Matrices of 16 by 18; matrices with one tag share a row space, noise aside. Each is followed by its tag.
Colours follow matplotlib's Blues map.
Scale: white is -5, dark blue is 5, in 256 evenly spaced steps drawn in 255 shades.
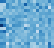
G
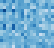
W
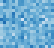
W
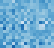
W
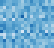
W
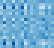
W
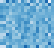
G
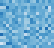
G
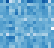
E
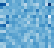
G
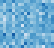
W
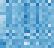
G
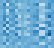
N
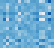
N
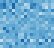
W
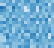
G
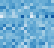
W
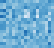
G
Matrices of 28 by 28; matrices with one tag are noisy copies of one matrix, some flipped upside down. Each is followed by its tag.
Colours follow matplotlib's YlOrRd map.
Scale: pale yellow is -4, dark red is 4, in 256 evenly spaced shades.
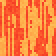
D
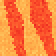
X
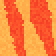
X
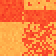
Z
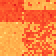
Z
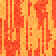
D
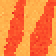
X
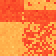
Z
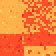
Z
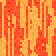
D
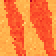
X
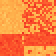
Z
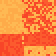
Z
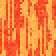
D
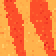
X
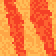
X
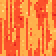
D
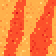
X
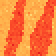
X
